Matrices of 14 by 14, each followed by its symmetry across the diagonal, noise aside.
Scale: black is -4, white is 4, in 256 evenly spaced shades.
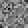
symmetric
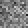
neither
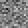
neither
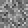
symmetric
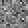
neither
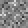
symmetric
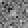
symmetric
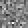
neither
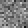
neither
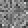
symmetric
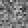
neither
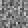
neither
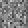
neither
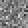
neither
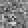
neither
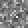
symmetric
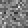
neither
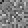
symmetric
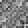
symmetric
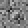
symmetric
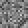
symmetric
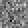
neither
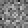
symmetric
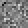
symmetric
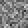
symmetric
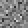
symmetric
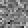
neither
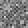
symmetric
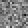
neither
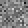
neither
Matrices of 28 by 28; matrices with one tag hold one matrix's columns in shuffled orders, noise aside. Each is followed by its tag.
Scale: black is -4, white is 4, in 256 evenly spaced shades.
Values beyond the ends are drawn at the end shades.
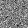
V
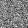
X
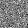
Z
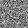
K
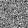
K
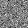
X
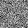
K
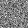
Z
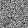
V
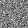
Z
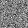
Z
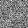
X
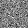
Z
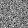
V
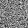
V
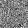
Z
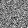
V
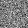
Z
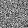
Z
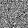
K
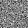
K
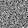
K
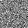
K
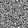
K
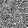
K
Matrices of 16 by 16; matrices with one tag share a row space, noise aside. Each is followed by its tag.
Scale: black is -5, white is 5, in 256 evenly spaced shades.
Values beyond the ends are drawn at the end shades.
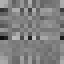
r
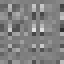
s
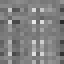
s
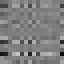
r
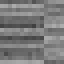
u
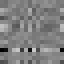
r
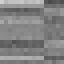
u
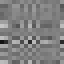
r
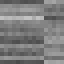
u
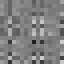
s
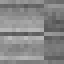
u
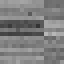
u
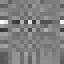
r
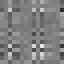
s
